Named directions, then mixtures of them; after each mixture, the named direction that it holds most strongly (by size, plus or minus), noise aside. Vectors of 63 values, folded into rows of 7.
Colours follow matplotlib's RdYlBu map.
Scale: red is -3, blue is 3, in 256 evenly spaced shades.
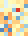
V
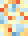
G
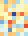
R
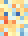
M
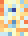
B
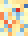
V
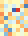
V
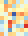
R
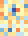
V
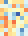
M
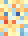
M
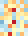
B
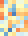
R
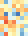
M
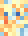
M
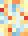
G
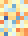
M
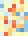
B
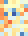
M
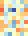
B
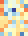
B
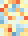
G
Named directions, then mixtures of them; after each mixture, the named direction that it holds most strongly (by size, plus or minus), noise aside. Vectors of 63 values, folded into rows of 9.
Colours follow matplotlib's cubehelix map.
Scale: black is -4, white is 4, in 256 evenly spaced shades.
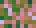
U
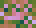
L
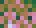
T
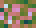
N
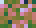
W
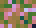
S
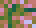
S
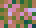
S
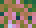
T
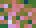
N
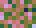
S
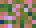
U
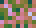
U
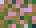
W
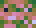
L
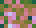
T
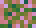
S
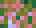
T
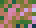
S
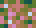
N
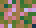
S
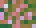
N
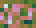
N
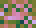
L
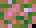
S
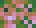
L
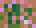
N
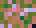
S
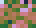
W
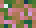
N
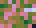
S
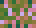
U
